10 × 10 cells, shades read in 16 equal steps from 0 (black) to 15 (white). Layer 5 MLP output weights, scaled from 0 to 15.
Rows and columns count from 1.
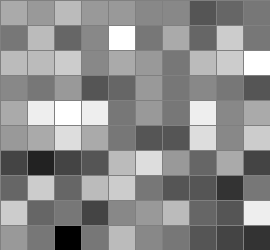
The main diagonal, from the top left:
10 11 12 5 7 5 9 5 5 3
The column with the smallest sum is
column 9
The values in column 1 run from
4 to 12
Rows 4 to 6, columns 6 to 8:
9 7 8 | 9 7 14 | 5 5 13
